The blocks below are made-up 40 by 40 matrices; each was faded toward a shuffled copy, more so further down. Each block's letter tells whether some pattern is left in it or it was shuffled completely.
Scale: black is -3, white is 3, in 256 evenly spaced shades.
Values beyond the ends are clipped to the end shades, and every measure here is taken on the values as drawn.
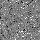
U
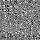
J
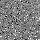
U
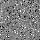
J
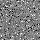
U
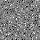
J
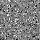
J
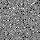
J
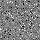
U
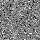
U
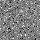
U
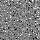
U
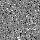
U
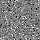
U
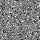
U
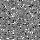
J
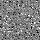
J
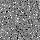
U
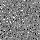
U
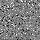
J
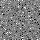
J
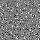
J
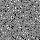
U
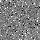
U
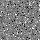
U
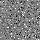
U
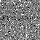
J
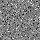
U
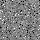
U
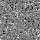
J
